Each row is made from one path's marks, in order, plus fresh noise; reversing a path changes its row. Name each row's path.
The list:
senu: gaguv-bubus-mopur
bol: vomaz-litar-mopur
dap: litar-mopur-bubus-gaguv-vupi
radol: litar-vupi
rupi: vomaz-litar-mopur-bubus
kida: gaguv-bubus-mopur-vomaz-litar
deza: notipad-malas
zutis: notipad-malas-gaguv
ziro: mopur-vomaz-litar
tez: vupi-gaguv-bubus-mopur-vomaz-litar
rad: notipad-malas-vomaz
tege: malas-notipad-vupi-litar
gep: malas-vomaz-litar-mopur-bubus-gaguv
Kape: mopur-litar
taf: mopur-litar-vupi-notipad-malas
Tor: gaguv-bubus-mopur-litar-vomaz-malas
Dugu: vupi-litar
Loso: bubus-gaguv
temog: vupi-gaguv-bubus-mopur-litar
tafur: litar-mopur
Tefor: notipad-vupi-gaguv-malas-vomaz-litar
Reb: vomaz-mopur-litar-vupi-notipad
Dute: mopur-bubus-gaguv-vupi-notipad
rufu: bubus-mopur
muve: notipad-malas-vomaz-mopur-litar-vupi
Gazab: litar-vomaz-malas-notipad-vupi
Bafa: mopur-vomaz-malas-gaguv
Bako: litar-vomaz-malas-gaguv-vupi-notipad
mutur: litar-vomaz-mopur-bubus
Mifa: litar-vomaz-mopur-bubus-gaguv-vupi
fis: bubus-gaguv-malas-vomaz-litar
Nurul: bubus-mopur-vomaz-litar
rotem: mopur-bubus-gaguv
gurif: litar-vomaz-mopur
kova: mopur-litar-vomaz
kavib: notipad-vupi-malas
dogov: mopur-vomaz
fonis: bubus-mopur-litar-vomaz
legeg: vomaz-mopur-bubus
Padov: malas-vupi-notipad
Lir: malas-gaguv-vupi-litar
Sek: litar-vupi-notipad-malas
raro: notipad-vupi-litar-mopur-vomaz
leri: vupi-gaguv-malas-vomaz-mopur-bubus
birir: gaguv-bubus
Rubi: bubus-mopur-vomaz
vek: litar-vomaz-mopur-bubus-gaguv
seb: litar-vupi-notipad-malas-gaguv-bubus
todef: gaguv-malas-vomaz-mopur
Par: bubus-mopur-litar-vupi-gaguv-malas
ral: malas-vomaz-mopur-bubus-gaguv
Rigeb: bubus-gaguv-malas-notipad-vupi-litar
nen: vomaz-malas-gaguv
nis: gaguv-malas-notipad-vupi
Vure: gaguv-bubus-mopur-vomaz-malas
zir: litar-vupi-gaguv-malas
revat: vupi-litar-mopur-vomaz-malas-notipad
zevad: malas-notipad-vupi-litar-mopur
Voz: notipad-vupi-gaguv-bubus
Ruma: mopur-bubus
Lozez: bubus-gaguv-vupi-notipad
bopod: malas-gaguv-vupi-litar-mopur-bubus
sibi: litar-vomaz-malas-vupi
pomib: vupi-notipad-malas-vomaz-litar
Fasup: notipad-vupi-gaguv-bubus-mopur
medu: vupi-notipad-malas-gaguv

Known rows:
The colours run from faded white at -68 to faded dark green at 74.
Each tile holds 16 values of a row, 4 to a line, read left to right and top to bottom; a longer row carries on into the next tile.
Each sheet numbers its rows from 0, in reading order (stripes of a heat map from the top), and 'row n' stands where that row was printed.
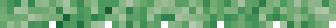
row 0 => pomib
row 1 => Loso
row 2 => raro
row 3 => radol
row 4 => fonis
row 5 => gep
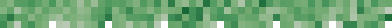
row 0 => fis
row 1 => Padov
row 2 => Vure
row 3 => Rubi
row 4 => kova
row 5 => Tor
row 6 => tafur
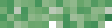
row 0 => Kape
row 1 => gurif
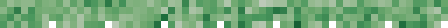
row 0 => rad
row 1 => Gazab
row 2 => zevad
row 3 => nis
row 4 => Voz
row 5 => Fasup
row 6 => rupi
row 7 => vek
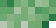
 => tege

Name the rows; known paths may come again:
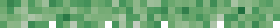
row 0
pomib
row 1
fis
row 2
kavib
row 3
Vure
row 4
rad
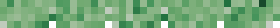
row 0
zevad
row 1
Kape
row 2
tafur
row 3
Tefor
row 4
dogov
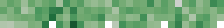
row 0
Padov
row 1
Fasup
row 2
mutur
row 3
nen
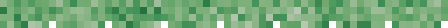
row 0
Dute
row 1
seb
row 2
rufu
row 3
Mifa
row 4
taf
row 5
radol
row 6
gep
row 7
Rigeb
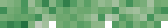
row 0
rotem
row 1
tez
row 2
medu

